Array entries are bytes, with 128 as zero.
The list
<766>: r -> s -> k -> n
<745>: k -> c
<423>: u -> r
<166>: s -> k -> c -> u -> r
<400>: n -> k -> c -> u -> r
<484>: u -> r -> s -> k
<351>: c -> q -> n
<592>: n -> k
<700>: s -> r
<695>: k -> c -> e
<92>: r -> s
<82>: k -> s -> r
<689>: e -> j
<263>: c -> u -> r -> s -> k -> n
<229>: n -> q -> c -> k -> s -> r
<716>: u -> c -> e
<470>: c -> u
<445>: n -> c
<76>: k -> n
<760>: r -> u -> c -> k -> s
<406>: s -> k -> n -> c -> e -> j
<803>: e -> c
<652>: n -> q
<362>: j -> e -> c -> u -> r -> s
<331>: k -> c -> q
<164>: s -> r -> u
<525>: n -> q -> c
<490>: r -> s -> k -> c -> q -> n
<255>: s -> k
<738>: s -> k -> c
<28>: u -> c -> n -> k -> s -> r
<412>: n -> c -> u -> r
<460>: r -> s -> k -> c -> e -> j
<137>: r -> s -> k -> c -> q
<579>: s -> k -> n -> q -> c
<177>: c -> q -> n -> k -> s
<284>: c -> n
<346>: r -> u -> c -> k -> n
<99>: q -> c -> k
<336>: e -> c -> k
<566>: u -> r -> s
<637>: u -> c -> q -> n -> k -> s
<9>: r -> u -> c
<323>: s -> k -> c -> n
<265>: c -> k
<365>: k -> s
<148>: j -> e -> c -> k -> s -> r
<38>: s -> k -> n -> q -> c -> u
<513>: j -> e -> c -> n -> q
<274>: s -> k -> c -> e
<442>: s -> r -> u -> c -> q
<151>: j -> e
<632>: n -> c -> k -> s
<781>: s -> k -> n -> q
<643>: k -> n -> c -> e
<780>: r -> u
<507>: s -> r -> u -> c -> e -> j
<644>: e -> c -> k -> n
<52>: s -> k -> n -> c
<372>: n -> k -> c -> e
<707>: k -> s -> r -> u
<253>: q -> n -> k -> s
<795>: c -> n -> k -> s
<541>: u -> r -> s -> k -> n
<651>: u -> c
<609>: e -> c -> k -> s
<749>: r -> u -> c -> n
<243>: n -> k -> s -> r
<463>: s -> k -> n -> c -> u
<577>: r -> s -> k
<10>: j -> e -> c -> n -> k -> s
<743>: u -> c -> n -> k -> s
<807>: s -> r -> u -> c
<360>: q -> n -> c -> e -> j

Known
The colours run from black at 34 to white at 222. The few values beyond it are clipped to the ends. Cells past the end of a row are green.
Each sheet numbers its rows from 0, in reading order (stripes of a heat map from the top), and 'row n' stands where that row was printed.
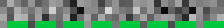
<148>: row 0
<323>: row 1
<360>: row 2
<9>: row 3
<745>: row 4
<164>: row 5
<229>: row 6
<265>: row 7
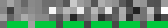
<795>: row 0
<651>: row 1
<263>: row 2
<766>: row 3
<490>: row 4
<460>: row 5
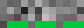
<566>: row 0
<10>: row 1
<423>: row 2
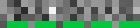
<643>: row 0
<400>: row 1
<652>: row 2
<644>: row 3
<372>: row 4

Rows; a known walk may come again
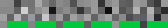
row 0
<9>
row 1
<803>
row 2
<780>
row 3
<164>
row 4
<372>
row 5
<490>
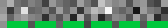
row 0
<743>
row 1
<652>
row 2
<412>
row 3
<263>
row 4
<284>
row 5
<643>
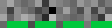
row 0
<795>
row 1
<229>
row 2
<92>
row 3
<632>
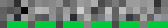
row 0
<525>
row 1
<362>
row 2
<323>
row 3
<28>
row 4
<484>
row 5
<807>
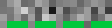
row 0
<365>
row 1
<336>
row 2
<265>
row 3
<644>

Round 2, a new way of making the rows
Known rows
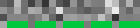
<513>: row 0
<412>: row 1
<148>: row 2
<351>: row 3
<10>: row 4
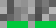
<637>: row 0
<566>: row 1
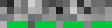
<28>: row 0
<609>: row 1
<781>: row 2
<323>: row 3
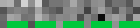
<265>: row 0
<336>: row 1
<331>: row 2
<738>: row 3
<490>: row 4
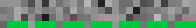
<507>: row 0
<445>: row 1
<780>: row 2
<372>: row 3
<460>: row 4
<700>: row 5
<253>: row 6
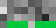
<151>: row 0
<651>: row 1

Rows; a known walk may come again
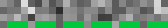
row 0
<351>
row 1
<148>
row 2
<255>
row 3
<745>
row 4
<484>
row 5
<463>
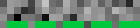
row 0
<9>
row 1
<579>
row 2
<803>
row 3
<689>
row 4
<400>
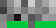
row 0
<52>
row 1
<177>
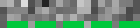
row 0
<265>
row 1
<652>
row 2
<284>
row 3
<743>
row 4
<92>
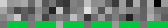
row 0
<695>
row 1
<577>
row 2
<423>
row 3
<362>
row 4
<525>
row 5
<592>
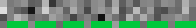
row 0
<151>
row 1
<781>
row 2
<780>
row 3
<738>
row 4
<566>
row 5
<749>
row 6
<406>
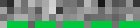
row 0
<28>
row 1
<470>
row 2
<323>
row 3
<632>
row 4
<700>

